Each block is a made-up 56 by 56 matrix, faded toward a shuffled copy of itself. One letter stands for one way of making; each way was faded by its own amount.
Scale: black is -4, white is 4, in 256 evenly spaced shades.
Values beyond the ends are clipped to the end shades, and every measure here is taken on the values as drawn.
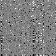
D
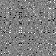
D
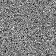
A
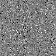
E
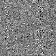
E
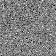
A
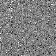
E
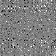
D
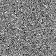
A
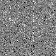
E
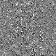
E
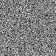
A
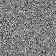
A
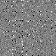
D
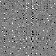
D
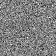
A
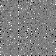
D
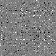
D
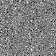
E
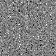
E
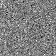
A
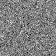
A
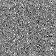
E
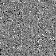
E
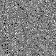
E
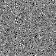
E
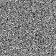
A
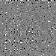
D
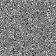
E
